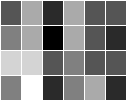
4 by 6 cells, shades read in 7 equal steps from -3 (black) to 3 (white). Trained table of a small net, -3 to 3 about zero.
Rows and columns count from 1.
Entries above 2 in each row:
0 0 0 1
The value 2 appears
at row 3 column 1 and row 3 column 2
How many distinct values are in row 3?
3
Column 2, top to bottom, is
1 1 2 3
